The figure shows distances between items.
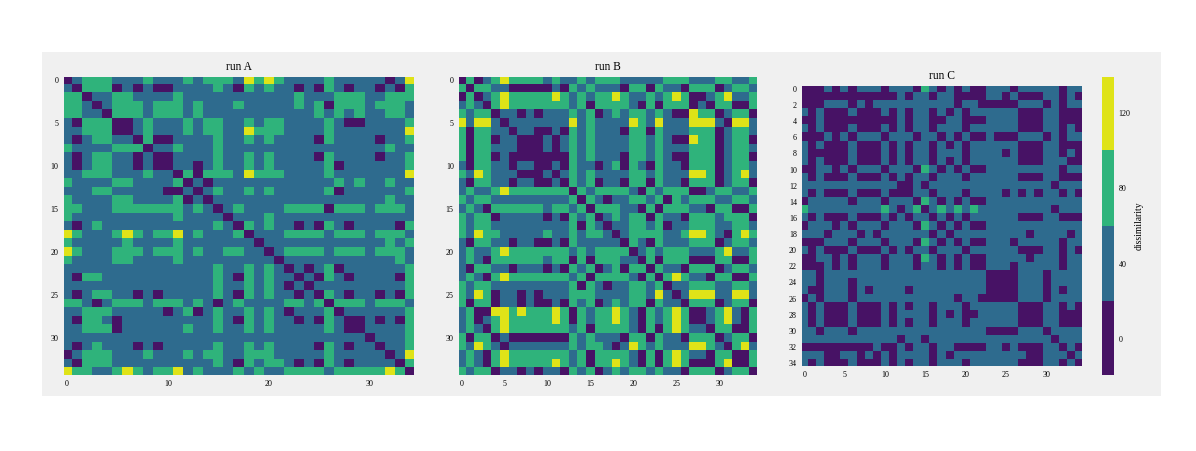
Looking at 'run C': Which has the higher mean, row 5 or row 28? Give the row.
5
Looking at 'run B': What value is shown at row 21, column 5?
80
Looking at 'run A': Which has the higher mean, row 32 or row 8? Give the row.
32
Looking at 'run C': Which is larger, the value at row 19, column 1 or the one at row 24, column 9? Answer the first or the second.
the second
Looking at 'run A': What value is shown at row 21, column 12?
40
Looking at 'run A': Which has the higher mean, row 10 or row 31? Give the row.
10
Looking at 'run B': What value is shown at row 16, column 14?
40
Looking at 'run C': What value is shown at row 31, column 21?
40
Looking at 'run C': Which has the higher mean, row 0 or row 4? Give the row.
0
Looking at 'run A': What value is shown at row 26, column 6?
80
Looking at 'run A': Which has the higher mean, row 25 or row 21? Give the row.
21
